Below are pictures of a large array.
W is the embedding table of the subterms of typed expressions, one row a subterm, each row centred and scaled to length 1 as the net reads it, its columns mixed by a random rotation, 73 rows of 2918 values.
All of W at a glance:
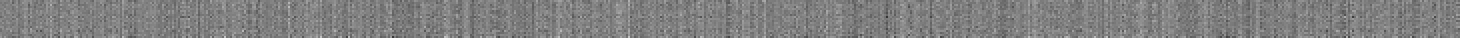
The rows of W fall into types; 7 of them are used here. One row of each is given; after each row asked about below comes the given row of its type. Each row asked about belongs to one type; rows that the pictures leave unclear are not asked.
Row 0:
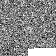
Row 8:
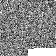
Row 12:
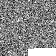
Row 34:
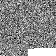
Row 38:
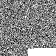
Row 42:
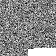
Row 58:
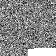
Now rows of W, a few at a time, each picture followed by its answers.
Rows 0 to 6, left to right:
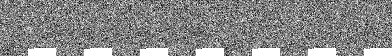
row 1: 58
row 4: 12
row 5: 0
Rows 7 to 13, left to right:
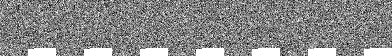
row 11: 42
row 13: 42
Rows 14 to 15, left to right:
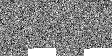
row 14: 0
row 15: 8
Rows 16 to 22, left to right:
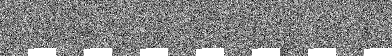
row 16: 34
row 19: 12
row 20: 8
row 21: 38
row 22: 8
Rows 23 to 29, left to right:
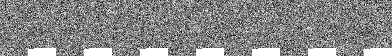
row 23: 42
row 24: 38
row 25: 8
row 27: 34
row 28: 0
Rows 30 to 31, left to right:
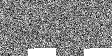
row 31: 38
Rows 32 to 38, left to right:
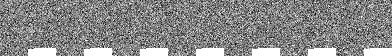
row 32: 34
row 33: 34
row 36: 42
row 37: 12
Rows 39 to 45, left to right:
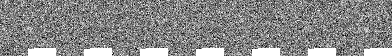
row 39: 0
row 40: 42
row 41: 8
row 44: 0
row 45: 34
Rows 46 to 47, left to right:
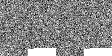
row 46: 8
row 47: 38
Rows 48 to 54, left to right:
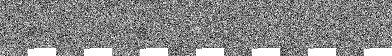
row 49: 34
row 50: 58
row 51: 0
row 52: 38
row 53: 38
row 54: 38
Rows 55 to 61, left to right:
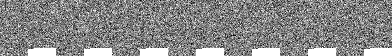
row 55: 42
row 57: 8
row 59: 34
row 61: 58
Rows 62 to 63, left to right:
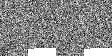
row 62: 12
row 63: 0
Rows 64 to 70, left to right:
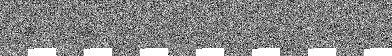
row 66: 38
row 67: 34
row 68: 42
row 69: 0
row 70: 58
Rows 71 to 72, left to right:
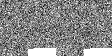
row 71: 42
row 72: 58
